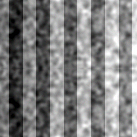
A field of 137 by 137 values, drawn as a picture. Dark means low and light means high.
Average level on the scale: 50%. Stripes: upright, repeating 5 times. Lone odd cells: none. Mirror symmetry: top to bottom. Slope: up to the right.
